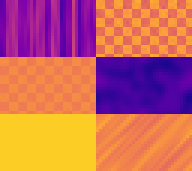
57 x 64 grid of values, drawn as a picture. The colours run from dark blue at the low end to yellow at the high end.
It is made of 3 by 2 panels. Panel 1,1: low, streaked downward. Panel 1,2: high, checkered. Panel 2,1: high, checkered, faint in contrast. Panel 2,2: very low, blotchy, faint in contrast. Panel 3,1: very high, flat. Panel 3,2: high, slanting up to the right, faint in contrast.
